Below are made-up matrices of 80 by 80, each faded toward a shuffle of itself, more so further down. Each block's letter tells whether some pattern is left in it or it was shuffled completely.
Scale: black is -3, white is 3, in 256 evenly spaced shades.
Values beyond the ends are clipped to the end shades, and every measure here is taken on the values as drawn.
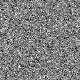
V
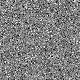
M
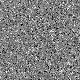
M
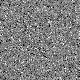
M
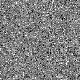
V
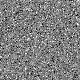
M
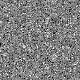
V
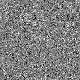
V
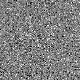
V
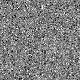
V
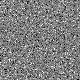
M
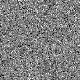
V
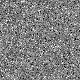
M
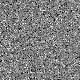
M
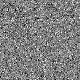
V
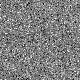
M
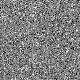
V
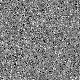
M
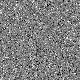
M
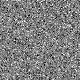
V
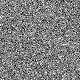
M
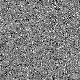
V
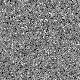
M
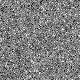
M
